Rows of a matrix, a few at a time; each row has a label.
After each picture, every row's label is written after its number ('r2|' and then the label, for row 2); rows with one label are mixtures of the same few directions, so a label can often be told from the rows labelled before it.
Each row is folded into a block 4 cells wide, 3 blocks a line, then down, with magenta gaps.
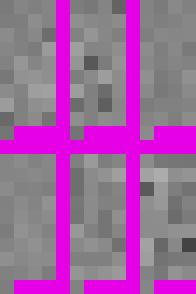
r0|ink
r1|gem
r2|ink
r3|ink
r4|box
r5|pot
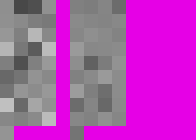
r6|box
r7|gem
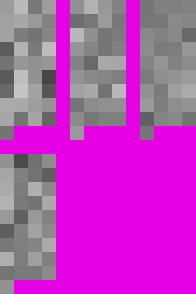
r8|ink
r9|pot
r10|ink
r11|box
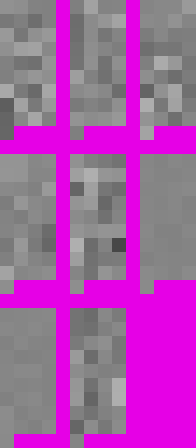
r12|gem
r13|box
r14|gem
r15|ink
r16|pot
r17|ink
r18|gem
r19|ink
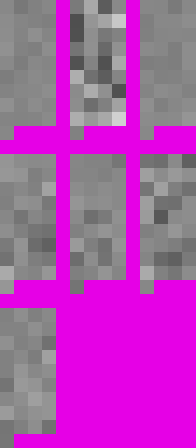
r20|box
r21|box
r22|box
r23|ink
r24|gem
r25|gem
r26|ink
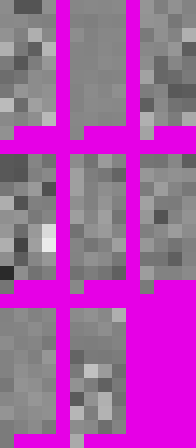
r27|box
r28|pot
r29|ink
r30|ink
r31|box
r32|gem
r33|ink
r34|gem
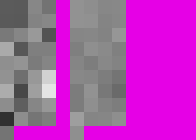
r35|ink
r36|ink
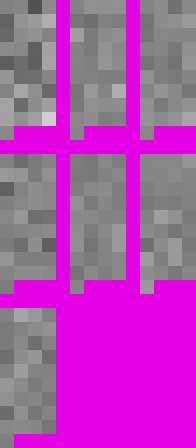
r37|box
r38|pot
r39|box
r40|pot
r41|ink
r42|gem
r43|box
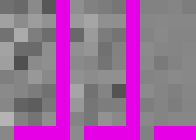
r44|gem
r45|pot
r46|gem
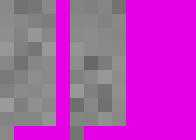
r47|box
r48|gem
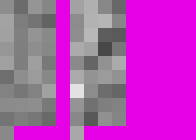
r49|box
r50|pot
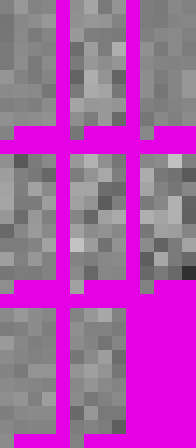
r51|box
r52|ink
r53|ink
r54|box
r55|pot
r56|box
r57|pot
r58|box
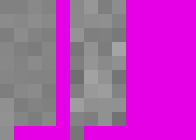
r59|gem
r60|ink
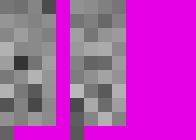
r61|gem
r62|gem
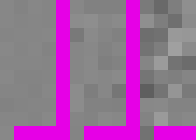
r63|ink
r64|pot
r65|pot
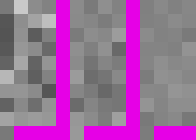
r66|box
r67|ink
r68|ink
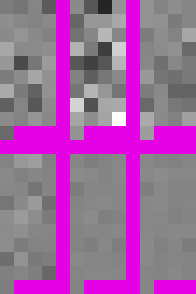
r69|gem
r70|box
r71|ink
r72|box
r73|pot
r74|pot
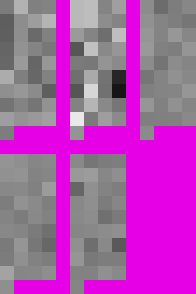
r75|box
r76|ink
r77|box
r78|ink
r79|pot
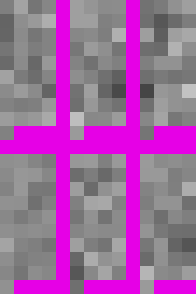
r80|box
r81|ink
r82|pot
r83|pot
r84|gem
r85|ink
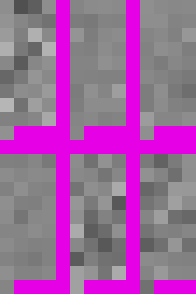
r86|box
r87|pot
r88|ink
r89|gem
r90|ink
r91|pot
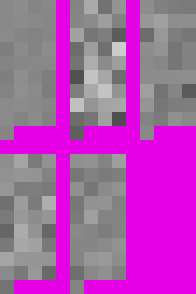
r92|ink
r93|ink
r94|pot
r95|ink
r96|gem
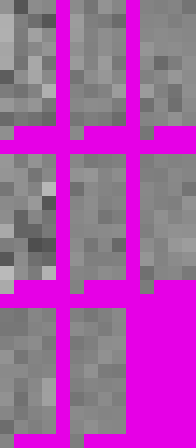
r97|box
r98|box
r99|gem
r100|ink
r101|pot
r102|ink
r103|ink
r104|pot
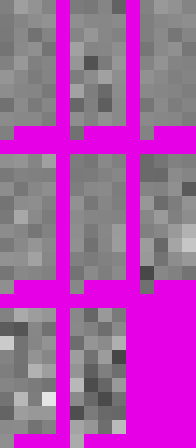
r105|box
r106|gem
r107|box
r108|gem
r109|ink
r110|ink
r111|pot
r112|ink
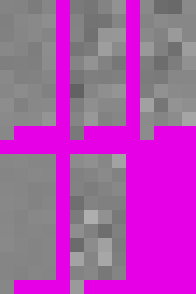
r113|box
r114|pot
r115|box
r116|pot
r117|gem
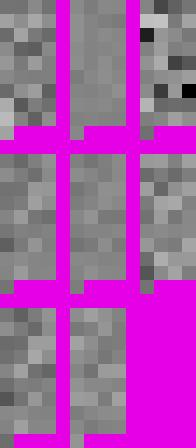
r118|gem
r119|box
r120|pot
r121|pot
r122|pot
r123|gem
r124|pot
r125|pot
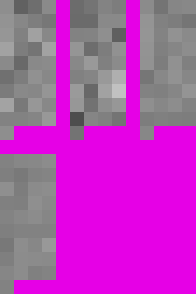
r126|box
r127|ink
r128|box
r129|pot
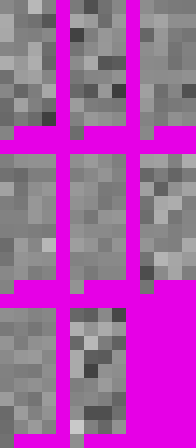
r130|box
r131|pot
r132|pot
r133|pot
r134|pot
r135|gem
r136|gem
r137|gem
